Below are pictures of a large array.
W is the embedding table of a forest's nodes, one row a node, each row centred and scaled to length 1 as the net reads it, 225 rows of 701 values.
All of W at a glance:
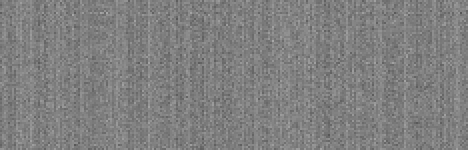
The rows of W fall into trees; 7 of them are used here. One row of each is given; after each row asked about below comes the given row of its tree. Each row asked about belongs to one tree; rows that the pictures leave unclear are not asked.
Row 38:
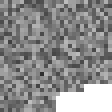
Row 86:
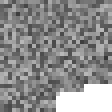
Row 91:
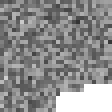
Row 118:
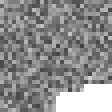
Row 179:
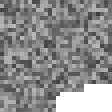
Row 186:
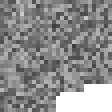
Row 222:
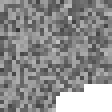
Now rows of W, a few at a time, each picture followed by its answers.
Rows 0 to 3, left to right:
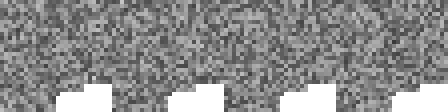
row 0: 179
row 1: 38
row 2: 38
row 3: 38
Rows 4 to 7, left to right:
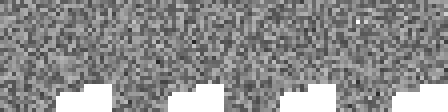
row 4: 186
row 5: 86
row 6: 91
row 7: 91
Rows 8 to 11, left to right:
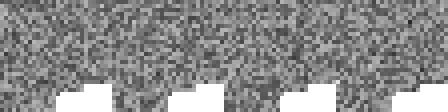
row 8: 38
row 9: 91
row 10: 86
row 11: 118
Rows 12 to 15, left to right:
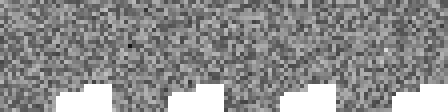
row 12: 118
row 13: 179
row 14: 38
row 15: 222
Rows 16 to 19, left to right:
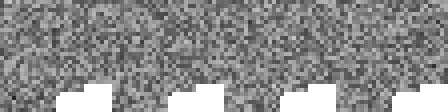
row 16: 86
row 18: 91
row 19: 91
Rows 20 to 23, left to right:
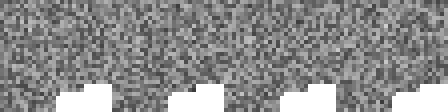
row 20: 91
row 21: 86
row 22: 86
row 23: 186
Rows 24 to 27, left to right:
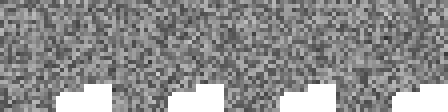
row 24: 38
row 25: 179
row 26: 118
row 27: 186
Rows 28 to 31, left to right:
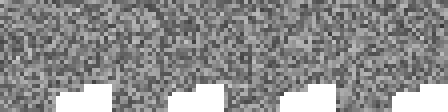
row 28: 118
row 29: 38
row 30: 38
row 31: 222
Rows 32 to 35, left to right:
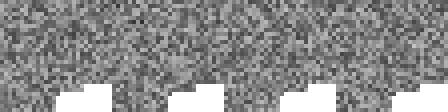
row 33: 186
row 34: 38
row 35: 38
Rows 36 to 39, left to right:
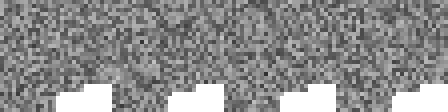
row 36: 118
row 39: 91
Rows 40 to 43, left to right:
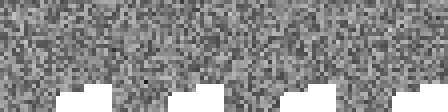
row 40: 91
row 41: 222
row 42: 186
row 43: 91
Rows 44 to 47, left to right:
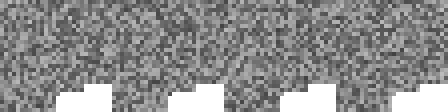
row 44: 222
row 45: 38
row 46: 86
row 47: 118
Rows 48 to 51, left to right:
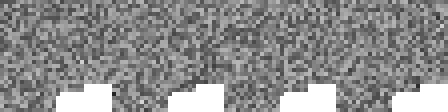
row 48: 91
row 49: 186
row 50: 186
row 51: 86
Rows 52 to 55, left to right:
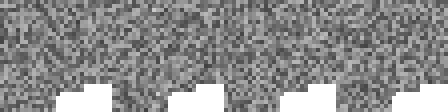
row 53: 186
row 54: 38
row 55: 186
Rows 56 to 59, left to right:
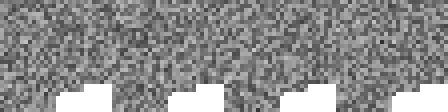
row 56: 38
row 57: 186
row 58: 186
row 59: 86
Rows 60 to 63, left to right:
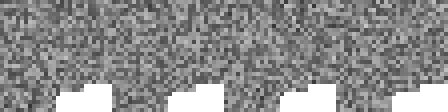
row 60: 91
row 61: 38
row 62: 222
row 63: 118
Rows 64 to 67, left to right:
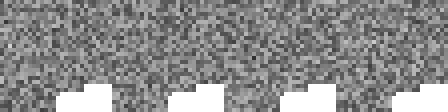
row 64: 86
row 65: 179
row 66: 91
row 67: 86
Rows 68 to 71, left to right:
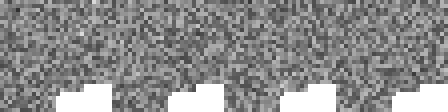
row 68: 118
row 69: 86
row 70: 91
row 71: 118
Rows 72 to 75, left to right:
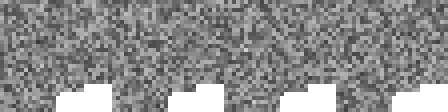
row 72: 179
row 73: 91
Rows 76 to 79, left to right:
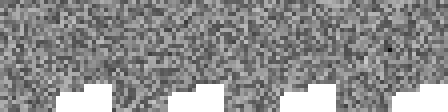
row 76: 91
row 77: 118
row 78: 91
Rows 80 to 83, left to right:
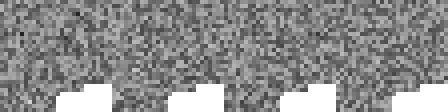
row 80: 186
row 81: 86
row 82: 86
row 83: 118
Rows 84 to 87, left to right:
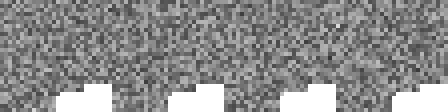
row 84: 86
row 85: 179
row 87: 186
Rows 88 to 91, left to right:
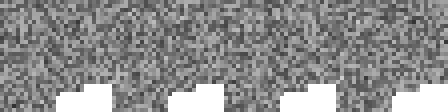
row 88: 38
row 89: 38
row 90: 38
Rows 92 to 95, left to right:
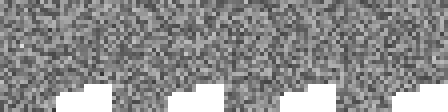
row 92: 118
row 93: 38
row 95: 38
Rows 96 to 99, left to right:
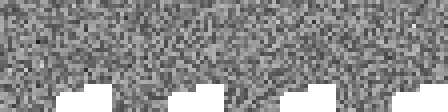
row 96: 179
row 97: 86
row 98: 118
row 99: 118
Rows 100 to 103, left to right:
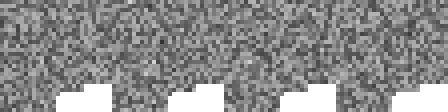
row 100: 38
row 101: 38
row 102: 186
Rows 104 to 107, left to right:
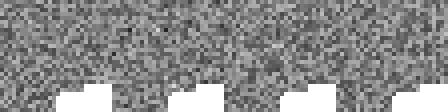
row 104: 118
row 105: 179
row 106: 186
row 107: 186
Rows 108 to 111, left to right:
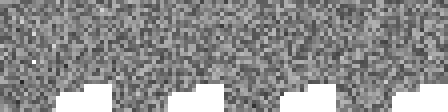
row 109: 118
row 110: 186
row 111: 179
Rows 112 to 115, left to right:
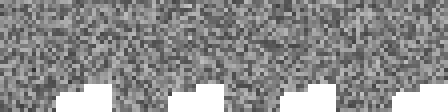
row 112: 86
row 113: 91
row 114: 91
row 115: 38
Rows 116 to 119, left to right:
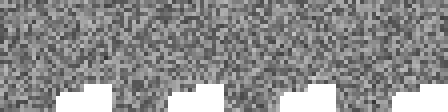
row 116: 38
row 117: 91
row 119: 179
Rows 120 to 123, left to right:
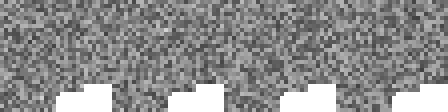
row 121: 186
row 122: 186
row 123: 179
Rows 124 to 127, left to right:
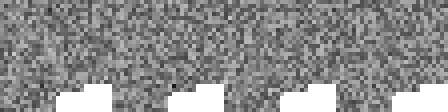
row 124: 222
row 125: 86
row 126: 86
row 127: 38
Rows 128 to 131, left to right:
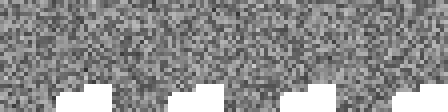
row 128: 179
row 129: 38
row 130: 86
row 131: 86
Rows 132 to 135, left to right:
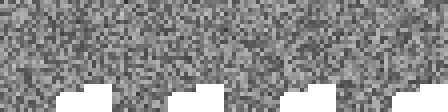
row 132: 186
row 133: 86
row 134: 186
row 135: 186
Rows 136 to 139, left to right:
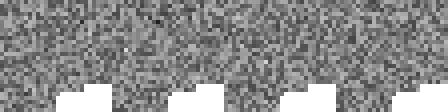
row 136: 179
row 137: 222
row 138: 186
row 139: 38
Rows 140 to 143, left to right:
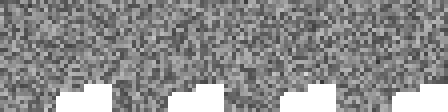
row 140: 91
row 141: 186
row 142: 186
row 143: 179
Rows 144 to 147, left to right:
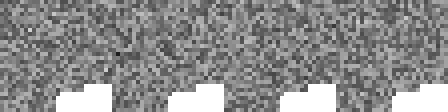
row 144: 91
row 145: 38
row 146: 86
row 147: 91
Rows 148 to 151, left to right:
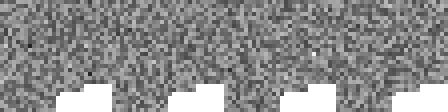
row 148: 186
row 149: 186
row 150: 91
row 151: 118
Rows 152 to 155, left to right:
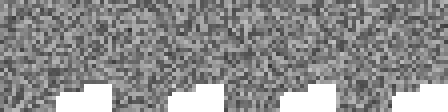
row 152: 118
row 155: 91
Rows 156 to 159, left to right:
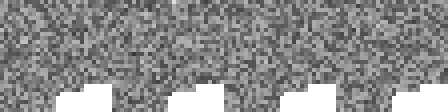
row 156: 38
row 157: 38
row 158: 179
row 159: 91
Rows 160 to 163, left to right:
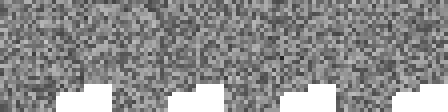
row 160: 86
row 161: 38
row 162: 179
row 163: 186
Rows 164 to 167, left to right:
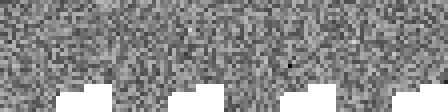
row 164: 91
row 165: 186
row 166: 38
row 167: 91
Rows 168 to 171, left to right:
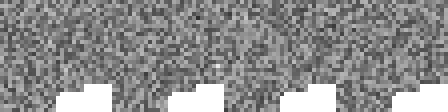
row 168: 186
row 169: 118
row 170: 222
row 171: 186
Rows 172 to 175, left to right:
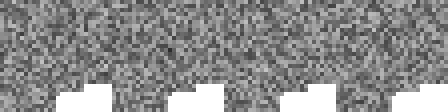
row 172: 179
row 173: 38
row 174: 38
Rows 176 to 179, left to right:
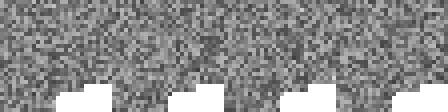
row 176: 118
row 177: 222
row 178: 86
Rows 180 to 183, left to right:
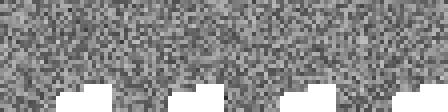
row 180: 186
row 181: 91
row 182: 118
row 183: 86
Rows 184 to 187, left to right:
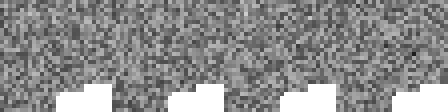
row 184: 38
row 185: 86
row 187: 91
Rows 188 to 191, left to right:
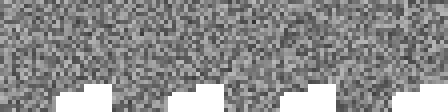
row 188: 86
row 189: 86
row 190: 186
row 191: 86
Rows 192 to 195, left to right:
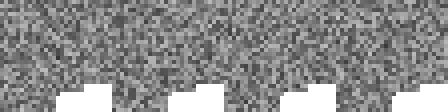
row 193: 118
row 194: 186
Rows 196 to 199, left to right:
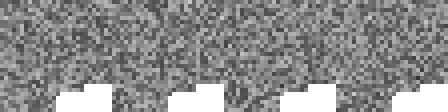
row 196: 91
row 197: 38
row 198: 118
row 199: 86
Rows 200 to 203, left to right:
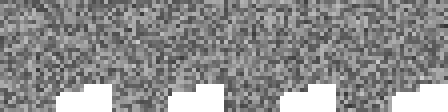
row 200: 38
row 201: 91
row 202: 86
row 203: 118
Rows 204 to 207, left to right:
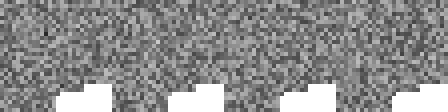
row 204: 118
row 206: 86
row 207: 186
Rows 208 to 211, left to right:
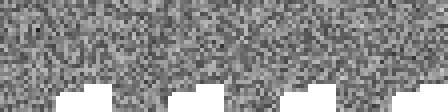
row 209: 179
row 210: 91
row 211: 118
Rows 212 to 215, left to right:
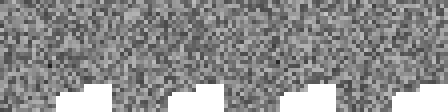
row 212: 38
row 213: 186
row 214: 38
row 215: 186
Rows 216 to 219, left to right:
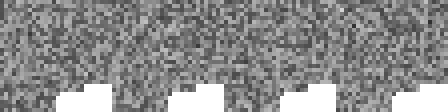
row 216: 86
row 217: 91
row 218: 91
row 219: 38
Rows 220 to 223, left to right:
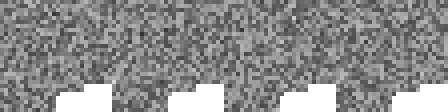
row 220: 186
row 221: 86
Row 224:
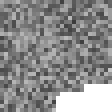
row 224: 222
